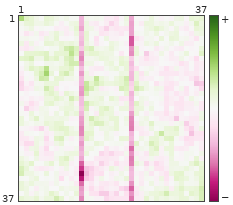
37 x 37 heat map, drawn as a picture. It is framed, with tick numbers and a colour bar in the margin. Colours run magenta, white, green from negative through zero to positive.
Columns 13 and 23 stand out from the rest. There is no overall slope. Streaks run downward. The values are skewed, with a long tail toward low values. The bottom middle is the ninth with the lowest average. Overall the values sit about 50% of the way up the scale.
